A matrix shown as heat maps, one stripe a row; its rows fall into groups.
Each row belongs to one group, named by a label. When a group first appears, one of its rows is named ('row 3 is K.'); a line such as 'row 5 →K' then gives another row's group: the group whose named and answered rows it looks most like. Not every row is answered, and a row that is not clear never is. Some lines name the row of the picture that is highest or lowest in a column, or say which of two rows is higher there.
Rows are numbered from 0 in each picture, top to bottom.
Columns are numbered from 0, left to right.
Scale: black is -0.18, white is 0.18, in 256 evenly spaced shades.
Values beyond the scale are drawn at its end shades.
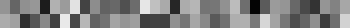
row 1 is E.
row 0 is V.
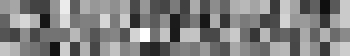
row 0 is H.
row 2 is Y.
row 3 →E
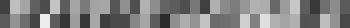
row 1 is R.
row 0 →H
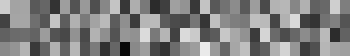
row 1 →H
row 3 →R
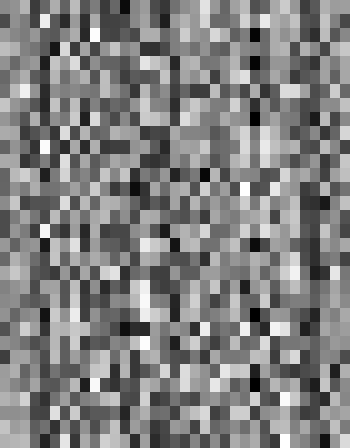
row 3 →E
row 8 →V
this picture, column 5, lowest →3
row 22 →V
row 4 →V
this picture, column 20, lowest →12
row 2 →V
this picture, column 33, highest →19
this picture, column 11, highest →19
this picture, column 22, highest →26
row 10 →R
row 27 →V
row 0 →R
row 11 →E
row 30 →E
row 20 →R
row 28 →H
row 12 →H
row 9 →E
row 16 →R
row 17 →V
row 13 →V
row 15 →H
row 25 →H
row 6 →H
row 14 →E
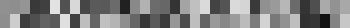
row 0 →R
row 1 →E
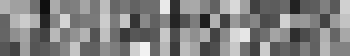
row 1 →H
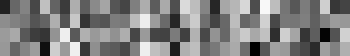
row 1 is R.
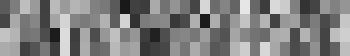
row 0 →V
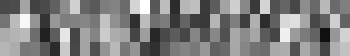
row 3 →E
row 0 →Y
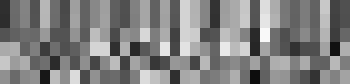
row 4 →E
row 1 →Y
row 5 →V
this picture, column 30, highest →4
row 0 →Y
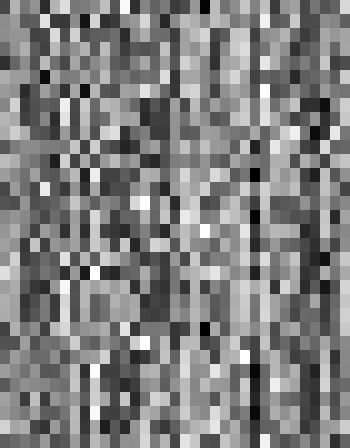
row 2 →R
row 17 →V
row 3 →Y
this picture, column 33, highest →9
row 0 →H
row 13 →R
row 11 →E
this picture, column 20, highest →16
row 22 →E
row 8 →E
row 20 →H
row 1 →R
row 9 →E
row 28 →V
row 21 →E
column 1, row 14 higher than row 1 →No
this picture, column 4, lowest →5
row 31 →Y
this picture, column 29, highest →9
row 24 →Y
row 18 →E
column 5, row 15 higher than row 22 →Yes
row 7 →E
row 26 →V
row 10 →V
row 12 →V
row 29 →V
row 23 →H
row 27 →V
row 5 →Y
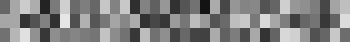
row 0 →H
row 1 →E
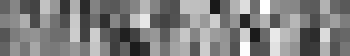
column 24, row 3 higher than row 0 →Yes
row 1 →R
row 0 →R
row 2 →V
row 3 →V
